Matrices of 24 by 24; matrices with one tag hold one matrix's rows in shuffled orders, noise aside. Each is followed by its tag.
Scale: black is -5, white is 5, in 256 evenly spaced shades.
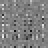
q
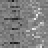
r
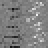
r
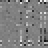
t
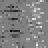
r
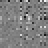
t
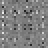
q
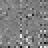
t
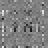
q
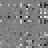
t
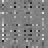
q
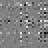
t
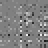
t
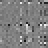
t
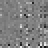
t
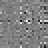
t
